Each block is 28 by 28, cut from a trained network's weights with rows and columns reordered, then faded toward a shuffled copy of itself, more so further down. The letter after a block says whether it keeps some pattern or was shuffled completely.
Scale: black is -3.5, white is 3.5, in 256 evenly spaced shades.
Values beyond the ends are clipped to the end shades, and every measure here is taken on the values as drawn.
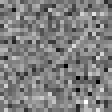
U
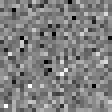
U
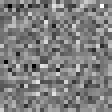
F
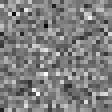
U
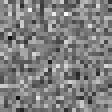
U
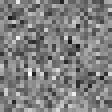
U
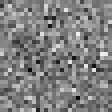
U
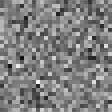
U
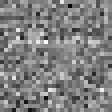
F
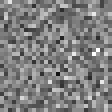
U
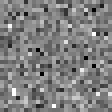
U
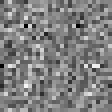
F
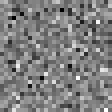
U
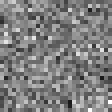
F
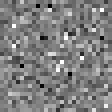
U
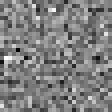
F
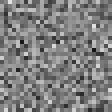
U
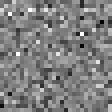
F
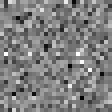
U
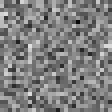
U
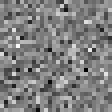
U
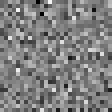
F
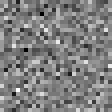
U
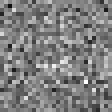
F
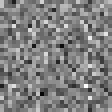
U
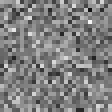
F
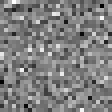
U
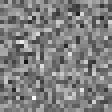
U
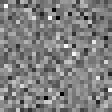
U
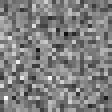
F
